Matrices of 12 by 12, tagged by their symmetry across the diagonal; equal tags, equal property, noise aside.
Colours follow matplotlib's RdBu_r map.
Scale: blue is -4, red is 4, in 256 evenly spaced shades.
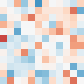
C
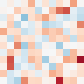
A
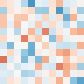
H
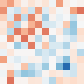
A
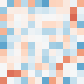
A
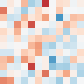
H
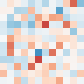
H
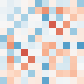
A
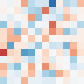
C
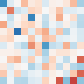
A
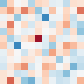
A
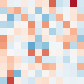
H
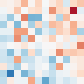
C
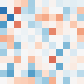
H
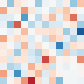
C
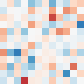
C
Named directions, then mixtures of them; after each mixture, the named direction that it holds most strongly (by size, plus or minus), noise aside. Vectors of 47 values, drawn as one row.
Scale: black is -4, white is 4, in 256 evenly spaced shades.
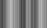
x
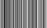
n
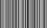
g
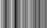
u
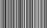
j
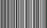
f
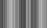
x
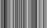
n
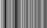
u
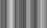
x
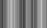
x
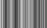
u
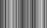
x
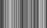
x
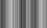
x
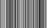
j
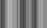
x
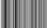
u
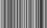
g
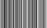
n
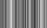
x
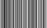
n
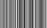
f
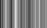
u
